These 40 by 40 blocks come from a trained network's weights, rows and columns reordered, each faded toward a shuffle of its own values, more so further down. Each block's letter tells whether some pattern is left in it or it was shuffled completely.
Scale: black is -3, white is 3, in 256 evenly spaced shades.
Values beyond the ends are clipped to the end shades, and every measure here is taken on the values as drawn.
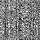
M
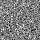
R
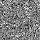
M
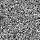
R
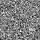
R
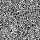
R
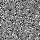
R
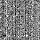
M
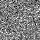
R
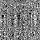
M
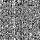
M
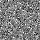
R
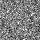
R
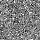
R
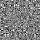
M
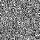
M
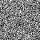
R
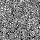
R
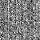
M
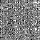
M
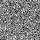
R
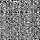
M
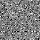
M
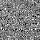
M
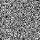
M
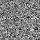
M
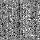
M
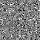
M
